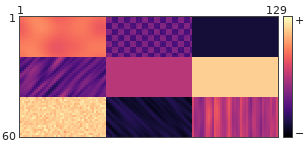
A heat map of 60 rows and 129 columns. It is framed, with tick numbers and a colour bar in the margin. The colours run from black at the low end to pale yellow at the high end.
The table splits into 3 rows of 3 panels. Panel 1,1: high, smooth, faint in contrast. Panel 1,2: low, checkered. Panel 1,3: very low, flat. Panel 2,1: low, slanting up to the right. Panel 2,2: middling, flat. Panel 2,3: very high, flat. Panel 3,1: very high, fine-grained, faint in contrast. Panel 3,2: very low, slanting down to the right, faint in contrast. Panel 3,3: middling, streaked downward.
